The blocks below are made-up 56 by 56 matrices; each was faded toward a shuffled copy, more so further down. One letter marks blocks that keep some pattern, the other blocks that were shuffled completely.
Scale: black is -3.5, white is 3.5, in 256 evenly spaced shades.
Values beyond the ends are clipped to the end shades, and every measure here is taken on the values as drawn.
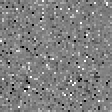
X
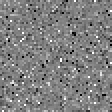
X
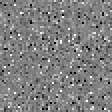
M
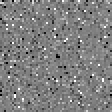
M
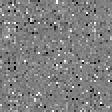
M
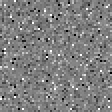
X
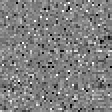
M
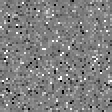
X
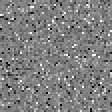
X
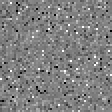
X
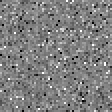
X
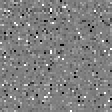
M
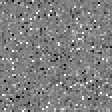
X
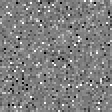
X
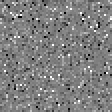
X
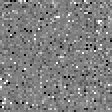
M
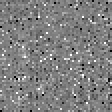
M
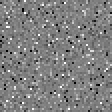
X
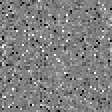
M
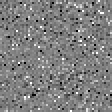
M
